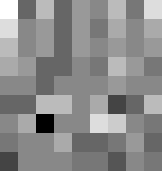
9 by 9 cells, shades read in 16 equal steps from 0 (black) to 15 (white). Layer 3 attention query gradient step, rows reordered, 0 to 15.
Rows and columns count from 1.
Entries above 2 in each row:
9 9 9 9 9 9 8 9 9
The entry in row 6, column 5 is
8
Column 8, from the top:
7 8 8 9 8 6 8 9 8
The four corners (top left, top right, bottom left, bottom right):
15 13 4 7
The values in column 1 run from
4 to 15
